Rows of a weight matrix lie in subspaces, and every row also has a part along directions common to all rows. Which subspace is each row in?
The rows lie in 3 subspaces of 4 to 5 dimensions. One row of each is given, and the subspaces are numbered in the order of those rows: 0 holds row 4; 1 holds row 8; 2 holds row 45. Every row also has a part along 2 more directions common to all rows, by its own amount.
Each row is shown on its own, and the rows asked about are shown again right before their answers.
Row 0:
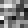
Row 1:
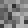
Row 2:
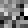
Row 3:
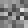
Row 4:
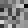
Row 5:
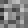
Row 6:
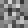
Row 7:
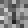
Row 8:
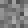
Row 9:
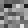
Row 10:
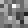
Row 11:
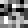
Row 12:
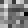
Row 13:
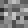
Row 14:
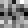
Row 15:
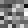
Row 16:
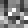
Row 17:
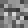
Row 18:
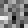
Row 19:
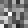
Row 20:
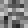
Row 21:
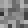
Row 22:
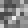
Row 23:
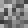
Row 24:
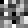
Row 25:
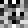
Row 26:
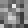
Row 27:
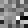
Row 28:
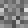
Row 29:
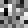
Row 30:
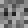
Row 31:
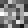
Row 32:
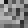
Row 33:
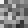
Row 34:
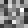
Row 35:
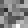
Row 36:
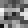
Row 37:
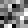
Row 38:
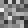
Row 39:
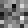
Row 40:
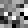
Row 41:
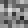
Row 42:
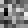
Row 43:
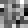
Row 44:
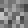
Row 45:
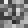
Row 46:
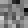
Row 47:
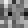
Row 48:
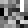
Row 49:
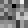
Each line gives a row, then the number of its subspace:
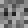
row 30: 0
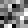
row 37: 2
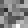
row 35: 2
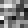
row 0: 0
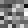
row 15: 0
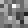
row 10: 2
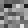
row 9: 0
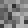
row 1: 2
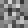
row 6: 1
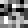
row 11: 1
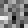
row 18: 2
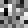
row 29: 0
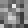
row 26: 2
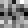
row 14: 1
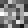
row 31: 1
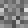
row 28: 0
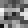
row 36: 1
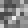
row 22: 0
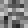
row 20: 1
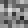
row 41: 1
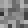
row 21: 0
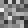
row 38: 1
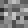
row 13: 1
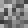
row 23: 0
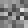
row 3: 1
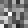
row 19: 2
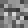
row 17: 1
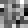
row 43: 1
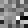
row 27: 0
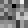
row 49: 2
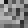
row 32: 2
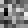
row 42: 0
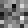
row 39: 0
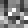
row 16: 0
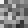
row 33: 2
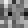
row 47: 1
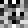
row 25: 2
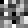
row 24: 2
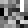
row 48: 0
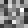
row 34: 2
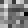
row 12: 0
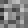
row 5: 1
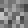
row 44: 0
